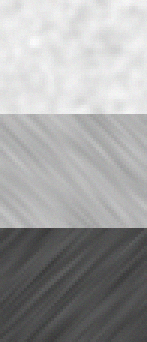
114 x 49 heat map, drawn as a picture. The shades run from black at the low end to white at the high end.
The table splits into 3 rows of 1 panel. Panel 1,1: very high, blotchy, faint in contrast. Panel 2,1: high, slanting down to the right, faint in contrast. Panel 3,1: low, slanting up to the right, faint in contrast.
